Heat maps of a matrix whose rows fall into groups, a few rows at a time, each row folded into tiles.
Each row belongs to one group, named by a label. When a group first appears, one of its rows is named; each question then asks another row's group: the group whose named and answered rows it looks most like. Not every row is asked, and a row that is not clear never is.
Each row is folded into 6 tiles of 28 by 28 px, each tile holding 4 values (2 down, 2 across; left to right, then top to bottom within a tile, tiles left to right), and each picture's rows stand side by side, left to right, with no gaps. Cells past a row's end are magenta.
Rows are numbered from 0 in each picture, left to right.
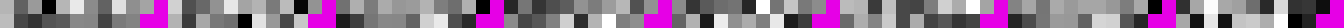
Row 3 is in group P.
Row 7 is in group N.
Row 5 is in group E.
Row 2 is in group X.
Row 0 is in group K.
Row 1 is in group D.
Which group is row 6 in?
X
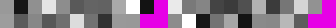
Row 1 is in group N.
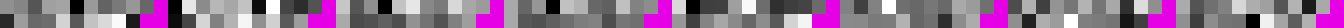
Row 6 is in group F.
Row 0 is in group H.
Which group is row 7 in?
D
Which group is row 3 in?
K
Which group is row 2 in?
K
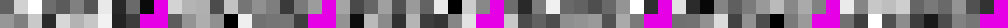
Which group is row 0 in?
N
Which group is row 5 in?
D
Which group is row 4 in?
E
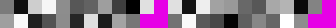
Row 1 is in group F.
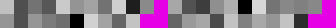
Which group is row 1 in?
H
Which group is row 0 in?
D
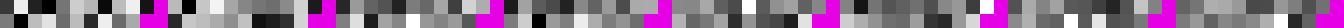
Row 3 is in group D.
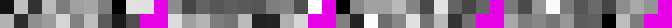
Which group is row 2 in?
N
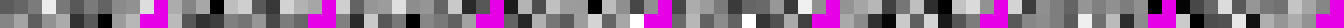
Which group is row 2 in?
D
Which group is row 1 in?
K
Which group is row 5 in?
K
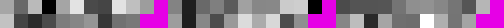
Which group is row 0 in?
K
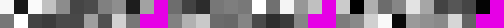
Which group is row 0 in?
F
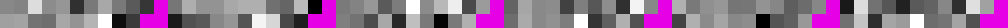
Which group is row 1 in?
X
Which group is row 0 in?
N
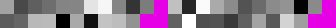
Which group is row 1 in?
F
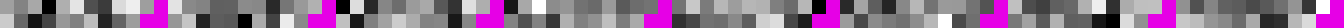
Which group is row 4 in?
X
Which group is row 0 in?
K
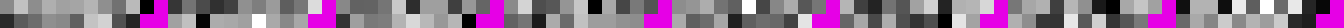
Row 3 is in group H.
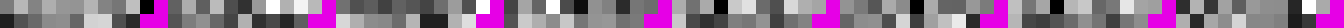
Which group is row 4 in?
K
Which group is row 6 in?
K
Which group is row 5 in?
H
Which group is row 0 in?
X
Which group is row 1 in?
E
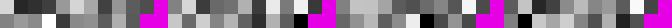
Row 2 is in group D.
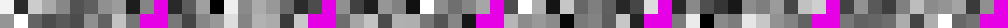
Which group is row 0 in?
F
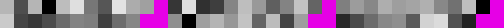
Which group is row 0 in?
K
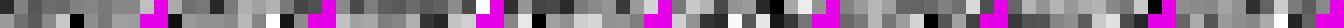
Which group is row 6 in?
X
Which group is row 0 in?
P
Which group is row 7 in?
N
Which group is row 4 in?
K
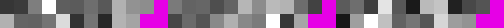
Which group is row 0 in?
P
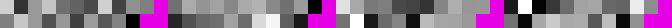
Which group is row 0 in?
F
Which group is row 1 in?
X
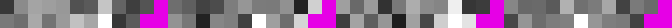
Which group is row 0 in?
N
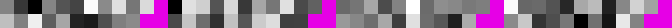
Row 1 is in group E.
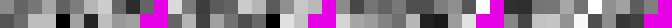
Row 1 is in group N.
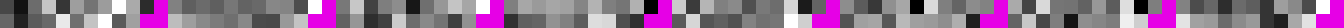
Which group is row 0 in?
P
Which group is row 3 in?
X
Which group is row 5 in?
H
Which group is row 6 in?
F
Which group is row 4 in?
F
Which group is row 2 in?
E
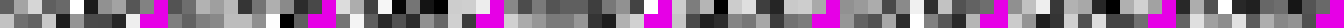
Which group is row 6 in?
K
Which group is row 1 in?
N
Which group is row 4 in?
K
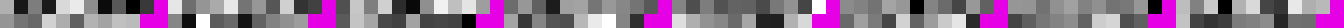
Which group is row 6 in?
X
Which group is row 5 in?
H
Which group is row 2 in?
E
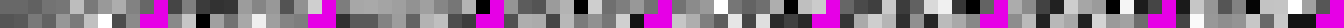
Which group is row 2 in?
X
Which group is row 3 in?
H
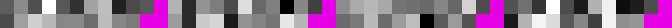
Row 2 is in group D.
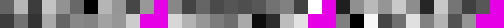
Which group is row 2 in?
N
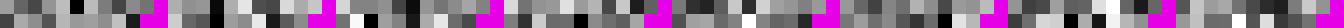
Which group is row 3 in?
D
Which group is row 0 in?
H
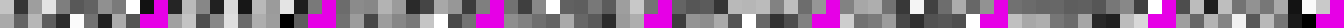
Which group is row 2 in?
N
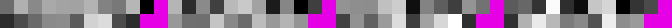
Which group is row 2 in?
H
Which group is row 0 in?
X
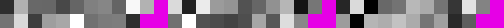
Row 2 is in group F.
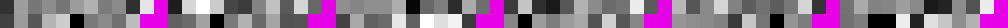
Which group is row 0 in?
P
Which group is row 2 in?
H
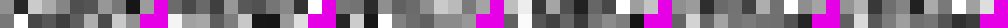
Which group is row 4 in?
E
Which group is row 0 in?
F
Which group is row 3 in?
E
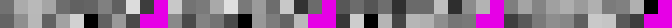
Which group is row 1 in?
D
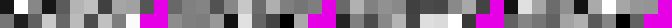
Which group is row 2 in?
H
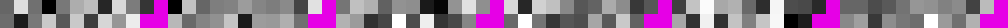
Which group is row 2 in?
K
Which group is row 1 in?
P
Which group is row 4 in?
N
